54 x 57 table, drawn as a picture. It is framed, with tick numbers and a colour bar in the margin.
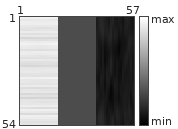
It is made of 1 by 3 panels. Panel 1,1: very high, streaked across, faint in contrast. Panel 1,2: low, flat. Panel 1,3: very low, streaked downward, faint in contrast.
